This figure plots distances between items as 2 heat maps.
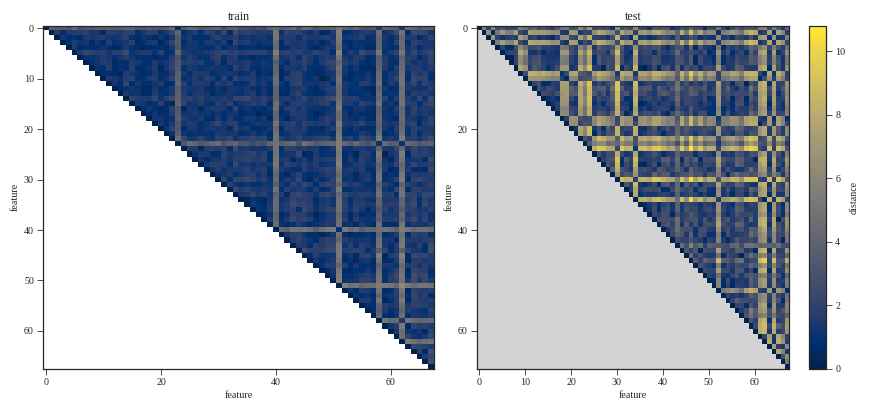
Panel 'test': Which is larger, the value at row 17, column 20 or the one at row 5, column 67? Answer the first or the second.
the second
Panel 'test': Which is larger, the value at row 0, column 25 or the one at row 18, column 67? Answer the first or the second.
the first
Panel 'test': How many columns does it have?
68
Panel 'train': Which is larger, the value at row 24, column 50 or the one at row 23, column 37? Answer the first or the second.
the second
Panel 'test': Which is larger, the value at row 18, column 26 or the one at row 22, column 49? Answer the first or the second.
the first
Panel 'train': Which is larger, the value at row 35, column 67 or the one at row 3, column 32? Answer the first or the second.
the first
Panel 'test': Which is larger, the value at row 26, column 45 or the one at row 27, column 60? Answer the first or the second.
the first
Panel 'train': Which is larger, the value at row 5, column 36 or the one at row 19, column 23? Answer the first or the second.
the second
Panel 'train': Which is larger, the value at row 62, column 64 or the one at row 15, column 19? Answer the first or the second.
the first
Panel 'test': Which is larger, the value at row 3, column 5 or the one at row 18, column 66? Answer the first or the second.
the first
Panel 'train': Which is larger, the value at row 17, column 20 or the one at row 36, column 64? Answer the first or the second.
the second
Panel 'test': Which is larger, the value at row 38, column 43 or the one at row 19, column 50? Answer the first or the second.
the second
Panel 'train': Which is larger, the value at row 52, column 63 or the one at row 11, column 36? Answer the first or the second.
the second
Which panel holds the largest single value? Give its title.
test
